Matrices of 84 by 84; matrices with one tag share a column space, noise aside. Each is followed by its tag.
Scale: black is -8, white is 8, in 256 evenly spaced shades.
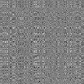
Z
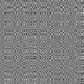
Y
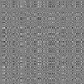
Z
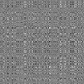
Z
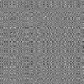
Z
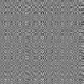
Y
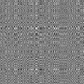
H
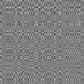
Y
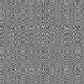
H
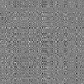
Z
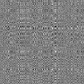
H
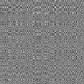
Y
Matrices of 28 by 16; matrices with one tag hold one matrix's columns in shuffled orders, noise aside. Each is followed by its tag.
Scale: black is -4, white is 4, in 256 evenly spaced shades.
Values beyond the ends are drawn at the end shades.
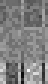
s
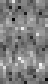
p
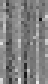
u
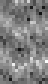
p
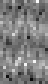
p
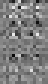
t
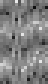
p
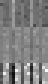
s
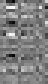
t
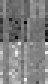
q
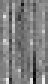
u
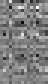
t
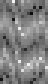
p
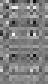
t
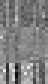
s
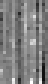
u
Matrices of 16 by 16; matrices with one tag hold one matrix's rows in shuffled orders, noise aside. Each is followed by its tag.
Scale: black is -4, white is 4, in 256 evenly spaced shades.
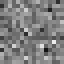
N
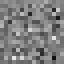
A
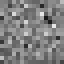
N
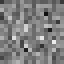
N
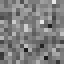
N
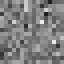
N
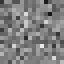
N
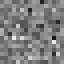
A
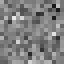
A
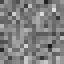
N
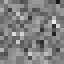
A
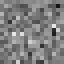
A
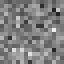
A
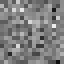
A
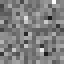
N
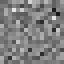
A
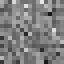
N
